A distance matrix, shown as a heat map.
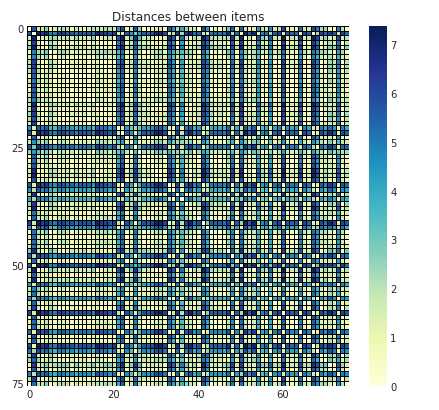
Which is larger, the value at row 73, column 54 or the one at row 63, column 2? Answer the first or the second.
the second
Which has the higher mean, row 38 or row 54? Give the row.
54
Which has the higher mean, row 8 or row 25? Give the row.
25
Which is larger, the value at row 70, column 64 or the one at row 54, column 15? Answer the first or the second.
the first
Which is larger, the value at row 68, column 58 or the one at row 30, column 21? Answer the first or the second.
the second
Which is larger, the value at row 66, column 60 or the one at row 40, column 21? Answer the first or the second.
the first
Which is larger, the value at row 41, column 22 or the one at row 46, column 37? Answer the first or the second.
the second
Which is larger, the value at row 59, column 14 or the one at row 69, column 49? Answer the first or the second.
the second
